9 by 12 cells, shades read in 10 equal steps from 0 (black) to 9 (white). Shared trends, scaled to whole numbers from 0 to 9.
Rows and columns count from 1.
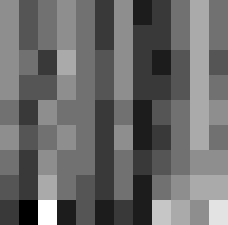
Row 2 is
5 3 4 5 4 2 5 2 2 4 6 4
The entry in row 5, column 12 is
5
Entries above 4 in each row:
4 4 4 4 3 4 3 4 5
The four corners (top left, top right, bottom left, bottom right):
5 4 2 8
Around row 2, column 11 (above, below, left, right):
6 6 4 4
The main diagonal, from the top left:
5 3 2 5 4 2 4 1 7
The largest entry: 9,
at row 9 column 3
